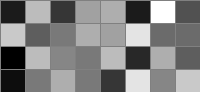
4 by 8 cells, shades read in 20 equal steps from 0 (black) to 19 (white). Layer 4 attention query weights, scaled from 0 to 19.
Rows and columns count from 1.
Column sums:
18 44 36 43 43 39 50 36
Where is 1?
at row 4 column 1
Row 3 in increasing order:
0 3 7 9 10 13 14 14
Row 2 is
15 7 9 13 12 17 8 8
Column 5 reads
13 12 14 4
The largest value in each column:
15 14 13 13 14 17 19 15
